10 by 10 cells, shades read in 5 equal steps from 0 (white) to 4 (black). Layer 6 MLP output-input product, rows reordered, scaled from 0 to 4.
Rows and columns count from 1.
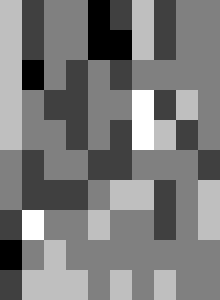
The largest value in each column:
4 4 3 3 4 4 2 3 3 3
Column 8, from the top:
3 3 2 3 1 2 3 3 2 1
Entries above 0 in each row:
10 10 10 9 9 10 10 9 10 10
